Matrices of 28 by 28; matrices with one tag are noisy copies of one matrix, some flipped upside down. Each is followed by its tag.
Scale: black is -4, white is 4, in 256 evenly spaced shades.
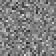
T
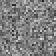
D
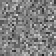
D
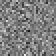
T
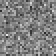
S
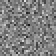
T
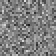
T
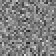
T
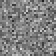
D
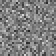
T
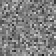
D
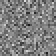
T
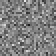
T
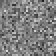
D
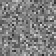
D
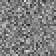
T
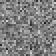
S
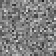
D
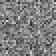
S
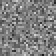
D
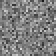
D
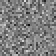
T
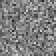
D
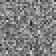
S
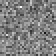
S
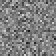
T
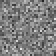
D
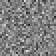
T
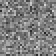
S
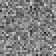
S
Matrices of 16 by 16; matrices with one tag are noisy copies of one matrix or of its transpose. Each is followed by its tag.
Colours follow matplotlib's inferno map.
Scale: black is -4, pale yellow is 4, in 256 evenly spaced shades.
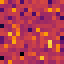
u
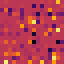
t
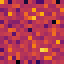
u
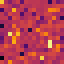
u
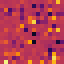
t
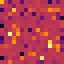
u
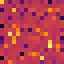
u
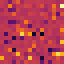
t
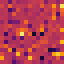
t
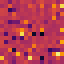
t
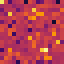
u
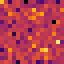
u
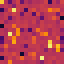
u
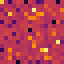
u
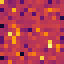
u
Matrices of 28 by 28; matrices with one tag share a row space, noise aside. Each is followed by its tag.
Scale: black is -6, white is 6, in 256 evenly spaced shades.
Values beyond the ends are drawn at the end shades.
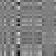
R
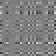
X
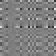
X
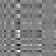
R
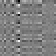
R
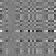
X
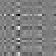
R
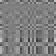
X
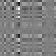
R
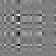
R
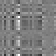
R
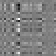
R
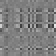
X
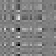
R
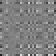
X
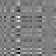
R
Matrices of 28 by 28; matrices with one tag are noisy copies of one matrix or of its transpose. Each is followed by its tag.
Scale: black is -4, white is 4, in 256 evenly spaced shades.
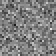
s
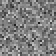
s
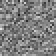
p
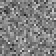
s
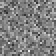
s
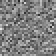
p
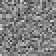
p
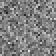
s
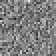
p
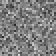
s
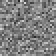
p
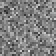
s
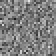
p
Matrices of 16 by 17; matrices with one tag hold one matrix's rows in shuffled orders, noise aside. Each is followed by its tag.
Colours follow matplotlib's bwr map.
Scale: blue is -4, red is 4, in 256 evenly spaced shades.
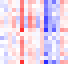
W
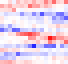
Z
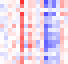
W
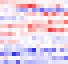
Z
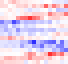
Z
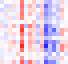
W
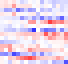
Z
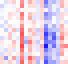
W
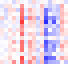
W
